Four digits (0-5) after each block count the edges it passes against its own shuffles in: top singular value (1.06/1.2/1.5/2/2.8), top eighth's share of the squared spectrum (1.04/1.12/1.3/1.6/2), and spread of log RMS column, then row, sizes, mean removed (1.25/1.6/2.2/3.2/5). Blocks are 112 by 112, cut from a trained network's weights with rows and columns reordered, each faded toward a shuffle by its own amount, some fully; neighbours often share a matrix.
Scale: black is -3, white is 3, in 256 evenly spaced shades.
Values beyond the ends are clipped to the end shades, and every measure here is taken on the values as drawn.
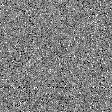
2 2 1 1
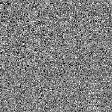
3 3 1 2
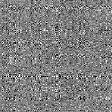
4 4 3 3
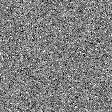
0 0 0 0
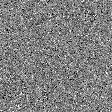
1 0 0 0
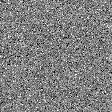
0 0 0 0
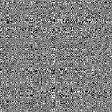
4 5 3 4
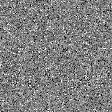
2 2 1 1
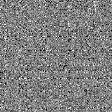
3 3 2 3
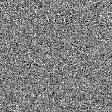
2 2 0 1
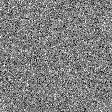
0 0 0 0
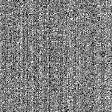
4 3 1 2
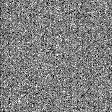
2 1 0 0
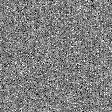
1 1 0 0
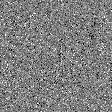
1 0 0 0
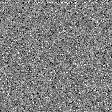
2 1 1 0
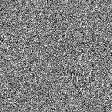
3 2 1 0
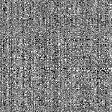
4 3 1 3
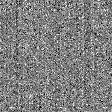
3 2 0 1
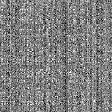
4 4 2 3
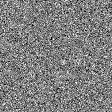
1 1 0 0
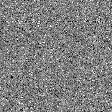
2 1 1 0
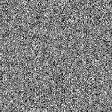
3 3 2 1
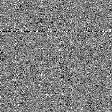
3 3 2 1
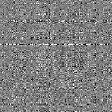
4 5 3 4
